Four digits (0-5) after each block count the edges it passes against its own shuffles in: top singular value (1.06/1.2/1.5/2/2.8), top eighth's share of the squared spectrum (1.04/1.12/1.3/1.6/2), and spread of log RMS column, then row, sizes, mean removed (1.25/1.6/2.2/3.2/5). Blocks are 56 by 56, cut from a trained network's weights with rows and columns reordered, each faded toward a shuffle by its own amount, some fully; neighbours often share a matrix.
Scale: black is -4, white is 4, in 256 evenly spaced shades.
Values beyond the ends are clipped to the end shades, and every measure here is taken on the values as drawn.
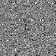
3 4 2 2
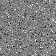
0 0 0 0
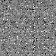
2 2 2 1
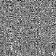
3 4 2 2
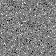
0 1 0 0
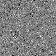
1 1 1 0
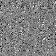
2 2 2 2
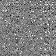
2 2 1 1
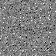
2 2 1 1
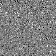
2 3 1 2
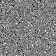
0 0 0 0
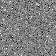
0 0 0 0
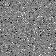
0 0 0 0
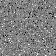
0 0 0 0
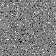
1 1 1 0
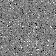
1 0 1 0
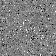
0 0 0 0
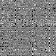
3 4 3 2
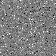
0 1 0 0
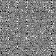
3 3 3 1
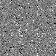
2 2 1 0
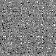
2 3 2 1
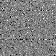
2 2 0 1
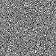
2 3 2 1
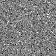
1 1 0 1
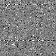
3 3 1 2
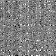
2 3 1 2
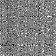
3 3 1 2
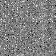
2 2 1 1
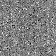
1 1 0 0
